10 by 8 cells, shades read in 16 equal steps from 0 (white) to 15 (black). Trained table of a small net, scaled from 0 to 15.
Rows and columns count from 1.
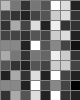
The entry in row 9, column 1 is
7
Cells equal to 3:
5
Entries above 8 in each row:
3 6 5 6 4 3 6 5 4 5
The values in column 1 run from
4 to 13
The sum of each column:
92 80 121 53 111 25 69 128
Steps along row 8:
down up down up down up up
